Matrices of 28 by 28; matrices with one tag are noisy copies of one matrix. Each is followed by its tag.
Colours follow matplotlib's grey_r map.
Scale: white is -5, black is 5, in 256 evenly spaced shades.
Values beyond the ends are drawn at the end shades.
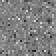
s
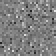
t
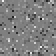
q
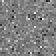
q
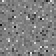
q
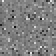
q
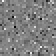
q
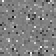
q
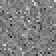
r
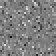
r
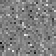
t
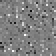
t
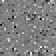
q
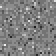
r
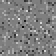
s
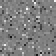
r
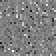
t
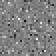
s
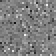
t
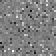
t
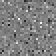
s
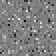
s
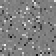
r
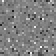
q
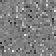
t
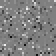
r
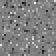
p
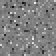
p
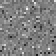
r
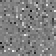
t
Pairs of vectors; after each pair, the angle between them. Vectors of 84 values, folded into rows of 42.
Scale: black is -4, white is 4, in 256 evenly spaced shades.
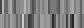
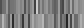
orthogonal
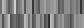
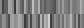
nearly opposite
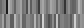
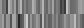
partly aligned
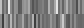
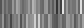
partly opposed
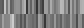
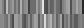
partly opposed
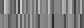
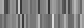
nearly opposite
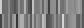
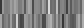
nearly opposite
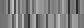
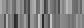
orthogonal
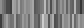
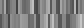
partly aligned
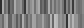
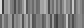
nearly opposite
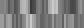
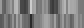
nearly opposite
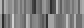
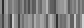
partly aligned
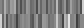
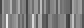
partly opposed
